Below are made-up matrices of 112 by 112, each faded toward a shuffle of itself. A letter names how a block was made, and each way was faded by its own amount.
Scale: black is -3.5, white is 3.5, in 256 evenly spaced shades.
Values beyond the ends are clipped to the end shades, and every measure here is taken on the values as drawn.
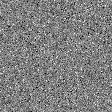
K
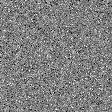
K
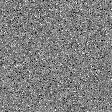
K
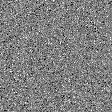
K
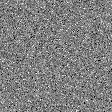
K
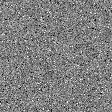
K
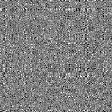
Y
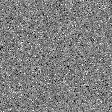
K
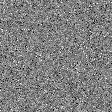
K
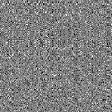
Y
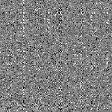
Y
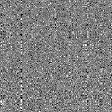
Y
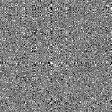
Y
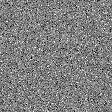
K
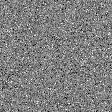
K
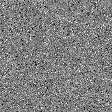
K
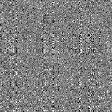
Y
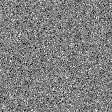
K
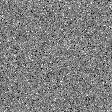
K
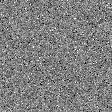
K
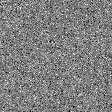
K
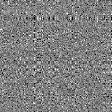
Y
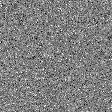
K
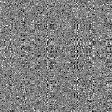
Y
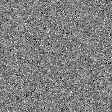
K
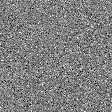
K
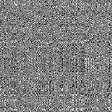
Y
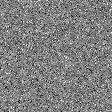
K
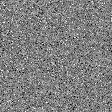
K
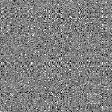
Y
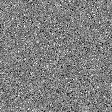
K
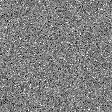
K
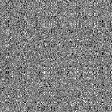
Y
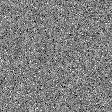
K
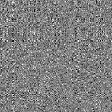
Y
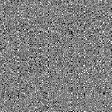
Y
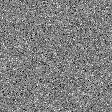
K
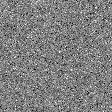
K
